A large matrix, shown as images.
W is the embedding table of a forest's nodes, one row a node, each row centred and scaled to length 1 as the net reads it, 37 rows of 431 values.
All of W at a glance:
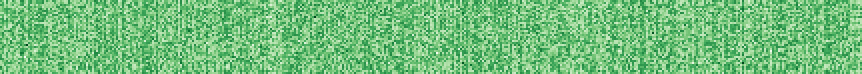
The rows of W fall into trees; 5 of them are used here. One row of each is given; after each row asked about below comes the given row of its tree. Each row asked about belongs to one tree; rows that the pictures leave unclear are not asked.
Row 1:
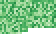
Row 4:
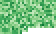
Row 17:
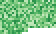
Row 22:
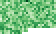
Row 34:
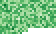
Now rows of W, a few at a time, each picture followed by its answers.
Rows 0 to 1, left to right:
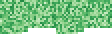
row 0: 1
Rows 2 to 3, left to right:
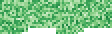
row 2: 17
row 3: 34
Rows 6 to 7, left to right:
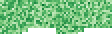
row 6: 4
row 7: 1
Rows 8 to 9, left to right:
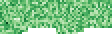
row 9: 1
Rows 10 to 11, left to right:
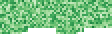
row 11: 17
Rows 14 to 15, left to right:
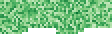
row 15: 4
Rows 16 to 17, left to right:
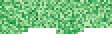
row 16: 1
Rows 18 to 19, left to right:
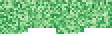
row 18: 1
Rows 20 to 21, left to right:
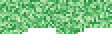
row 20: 34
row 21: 17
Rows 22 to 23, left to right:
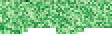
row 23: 1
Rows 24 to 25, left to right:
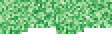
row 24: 22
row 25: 22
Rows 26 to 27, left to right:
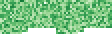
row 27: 1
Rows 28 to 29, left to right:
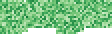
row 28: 34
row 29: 17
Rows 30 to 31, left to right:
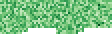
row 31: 4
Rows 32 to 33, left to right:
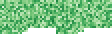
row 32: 34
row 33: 34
